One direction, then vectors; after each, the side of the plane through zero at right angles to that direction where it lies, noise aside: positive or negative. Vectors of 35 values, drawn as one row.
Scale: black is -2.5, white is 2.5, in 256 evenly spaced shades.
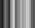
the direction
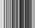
negative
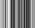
negative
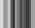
negative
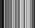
positive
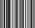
positive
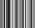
positive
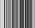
negative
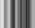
negative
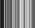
positive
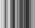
negative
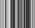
negative
